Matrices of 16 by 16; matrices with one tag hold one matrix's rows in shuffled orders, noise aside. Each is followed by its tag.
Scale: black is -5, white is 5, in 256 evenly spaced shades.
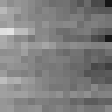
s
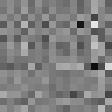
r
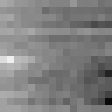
s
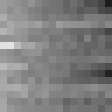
s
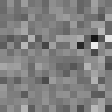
r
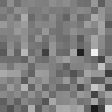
r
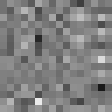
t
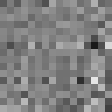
r
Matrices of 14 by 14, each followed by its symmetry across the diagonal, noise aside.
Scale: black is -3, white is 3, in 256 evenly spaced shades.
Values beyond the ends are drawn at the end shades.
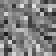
antisymmetric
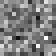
symmetric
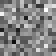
neither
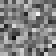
antisymmetric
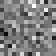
antisymmetric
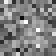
neither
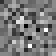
symmetric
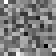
neither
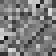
symmetric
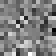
antisymmetric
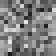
antisymmetric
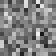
neither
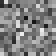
neither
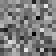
neither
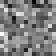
antisymmetric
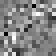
symmetric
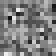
antisymmetric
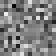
antisymmetric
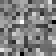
symmetric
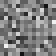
antisymmetric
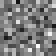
neither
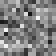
neither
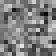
neither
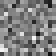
antisymmetric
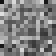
symmetric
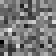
neither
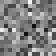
symmetric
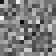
symmetric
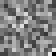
symmetric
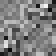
symmetric
